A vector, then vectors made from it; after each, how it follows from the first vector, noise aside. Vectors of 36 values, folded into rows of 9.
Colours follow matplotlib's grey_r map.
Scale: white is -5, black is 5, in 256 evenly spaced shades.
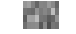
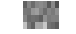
wrapped around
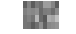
wrapped around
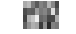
scaled up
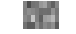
wrapped around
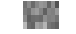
wrapped around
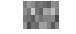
wrapped around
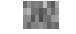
wrapped around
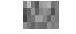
wrapped around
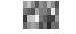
scaled up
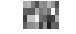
scaled up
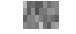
wrapped around
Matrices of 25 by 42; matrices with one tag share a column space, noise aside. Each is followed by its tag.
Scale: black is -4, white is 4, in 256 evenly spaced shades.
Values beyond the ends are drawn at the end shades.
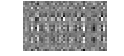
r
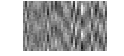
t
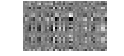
r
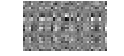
r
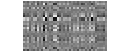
r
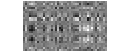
r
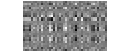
r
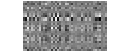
r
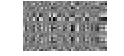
r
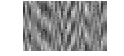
t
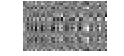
r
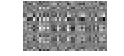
r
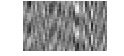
t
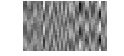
t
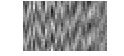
t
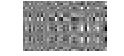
r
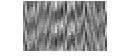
t
